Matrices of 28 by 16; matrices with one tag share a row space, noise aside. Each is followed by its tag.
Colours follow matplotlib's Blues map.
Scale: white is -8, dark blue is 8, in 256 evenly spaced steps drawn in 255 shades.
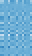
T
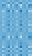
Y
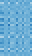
T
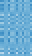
T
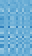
T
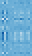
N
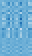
Y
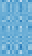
Y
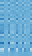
T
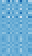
Y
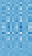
Y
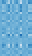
Y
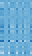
T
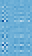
N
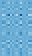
Y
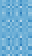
Y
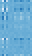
N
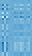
N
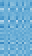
T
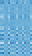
T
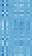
N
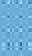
Y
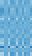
T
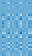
Y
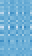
T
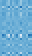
Y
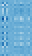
N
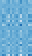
Y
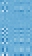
N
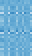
T
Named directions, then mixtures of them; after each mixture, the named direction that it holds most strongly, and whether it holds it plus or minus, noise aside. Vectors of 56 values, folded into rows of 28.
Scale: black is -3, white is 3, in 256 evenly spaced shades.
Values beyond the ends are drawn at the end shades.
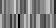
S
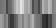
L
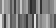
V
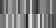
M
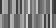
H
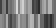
L, plus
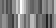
L, plus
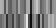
M, minus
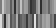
V, plus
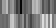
L, minus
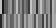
H, minus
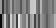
V, minus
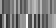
V, minus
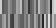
H, minus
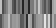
H, minus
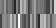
S, minus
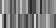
V, plus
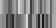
M, minus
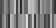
V, minus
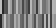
H, minus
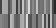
H, plus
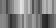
L, plus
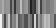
V, plus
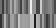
V, minus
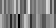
S, plus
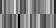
S, plus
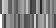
V, plus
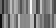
V, minus
